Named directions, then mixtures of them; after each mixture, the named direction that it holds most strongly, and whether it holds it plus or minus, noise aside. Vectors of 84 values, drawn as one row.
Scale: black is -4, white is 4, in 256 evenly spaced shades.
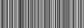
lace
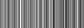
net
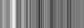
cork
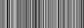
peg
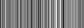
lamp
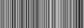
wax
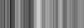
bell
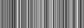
net, plus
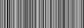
peg, plus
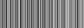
net, minus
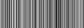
wax, minus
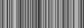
peg, plus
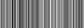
wax, plus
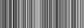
wax, minus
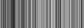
cork, minus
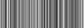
peg, minus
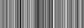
net, minus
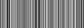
peg, plus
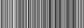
lace, plus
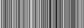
lamp, minus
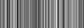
peg, plus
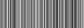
peg, minus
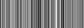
lamp, plus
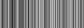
lace, plus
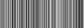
wax, plus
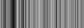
cork, minus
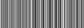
lamp, minus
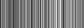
lamp, plus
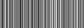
lace, plus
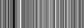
cork, minus
